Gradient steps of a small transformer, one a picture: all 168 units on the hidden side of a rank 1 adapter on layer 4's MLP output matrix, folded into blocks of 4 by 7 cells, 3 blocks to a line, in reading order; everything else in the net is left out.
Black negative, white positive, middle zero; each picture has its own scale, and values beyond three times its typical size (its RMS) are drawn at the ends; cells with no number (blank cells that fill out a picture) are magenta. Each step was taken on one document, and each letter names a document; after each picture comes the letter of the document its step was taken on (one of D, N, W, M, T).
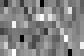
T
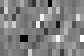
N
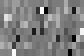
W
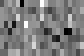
T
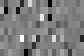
N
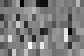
T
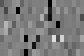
N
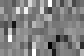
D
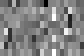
T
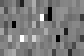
N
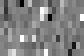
D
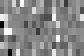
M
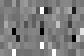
W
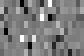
D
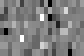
D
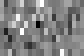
T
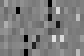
N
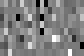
T
